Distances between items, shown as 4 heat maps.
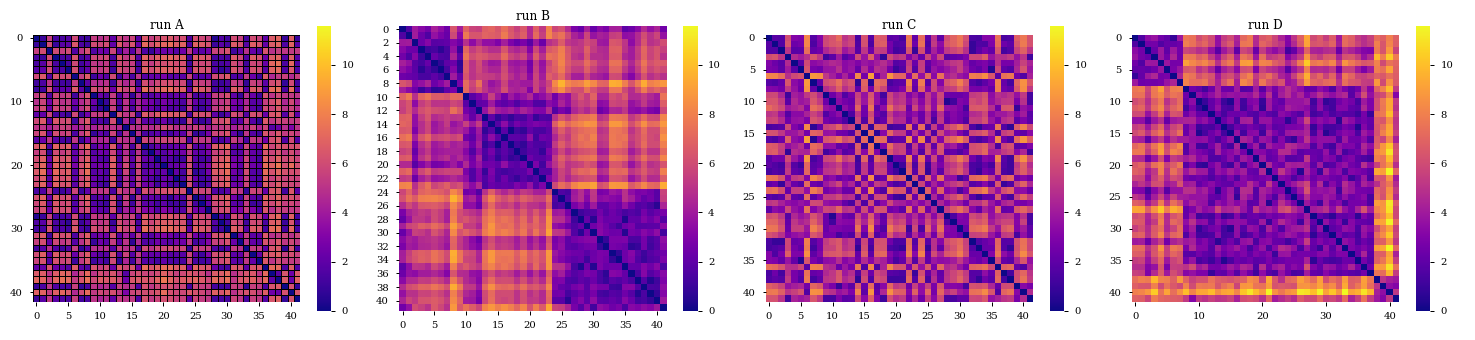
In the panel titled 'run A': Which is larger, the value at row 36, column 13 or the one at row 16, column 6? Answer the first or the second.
the first
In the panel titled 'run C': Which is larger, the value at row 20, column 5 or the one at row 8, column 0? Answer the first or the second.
the second
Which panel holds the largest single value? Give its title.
run D
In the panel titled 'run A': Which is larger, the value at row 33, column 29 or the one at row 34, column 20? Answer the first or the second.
the second
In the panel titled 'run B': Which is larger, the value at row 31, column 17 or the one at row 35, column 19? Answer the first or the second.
the second
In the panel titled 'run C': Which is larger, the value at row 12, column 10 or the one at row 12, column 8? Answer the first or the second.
the second
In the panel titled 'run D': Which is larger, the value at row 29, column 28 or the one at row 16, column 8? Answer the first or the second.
the second
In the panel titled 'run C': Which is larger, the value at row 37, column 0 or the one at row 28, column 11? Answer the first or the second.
the second
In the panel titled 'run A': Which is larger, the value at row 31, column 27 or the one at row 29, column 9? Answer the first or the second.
the second
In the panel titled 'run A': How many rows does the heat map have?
42
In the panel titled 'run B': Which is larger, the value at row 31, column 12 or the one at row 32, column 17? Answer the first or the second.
the second
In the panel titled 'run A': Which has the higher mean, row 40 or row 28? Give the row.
40
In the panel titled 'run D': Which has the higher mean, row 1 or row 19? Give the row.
1
